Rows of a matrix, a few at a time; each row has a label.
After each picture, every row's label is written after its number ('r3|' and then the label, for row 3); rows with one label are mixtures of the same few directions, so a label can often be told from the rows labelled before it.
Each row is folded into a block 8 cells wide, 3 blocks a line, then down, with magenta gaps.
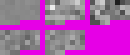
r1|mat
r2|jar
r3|mat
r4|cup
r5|cup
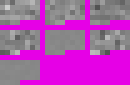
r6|jar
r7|cup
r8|jar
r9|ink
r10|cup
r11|ink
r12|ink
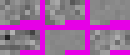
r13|cup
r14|mat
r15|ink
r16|jar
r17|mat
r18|cup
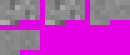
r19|ink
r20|ink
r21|mat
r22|cup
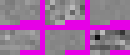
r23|mat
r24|cup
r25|ink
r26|jar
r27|cup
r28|jar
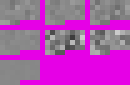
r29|ink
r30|mat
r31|cup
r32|mat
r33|cup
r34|mat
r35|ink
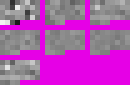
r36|ink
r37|mat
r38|jar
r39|cup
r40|mat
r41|cup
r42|jar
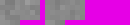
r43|mat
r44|ink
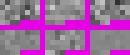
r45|cup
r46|jar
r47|mat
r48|mat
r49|ink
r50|ink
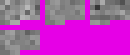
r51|cup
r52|mat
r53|jar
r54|mat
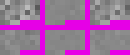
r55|cup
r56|cup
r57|cup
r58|mat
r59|ink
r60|mat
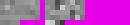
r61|jar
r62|ink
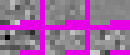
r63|ink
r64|cup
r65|jar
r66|jar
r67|mat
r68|ink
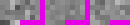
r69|ink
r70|cup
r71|mat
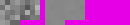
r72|cup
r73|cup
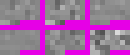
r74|ink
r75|ink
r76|jar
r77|jar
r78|mat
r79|mat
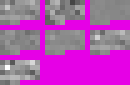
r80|jar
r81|mat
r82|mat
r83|mat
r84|jar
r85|jar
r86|jar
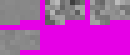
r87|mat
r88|mat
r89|mat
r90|mat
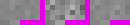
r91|ink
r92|cup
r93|cup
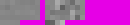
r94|jar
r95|ink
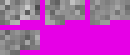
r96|cup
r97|mat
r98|cup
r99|cup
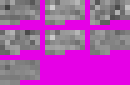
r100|jar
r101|jar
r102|cup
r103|mat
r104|jar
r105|mat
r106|jar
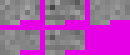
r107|cup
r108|jar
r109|cup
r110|mat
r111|jar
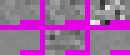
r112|mat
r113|mat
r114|ink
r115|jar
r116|jar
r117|cup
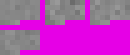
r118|ink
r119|mat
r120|cup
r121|mat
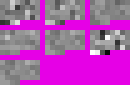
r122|ink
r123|ink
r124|mat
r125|jar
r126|mat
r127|ink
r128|mat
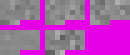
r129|ink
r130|cup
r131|mat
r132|jar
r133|ink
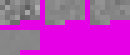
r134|cup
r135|ink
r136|mat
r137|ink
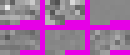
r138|jar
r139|mat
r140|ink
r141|jar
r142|ink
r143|cup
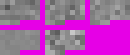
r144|jar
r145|cup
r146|cup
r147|mat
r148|mat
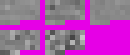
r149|jar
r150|jar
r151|mat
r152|ink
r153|cup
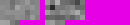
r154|ink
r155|jar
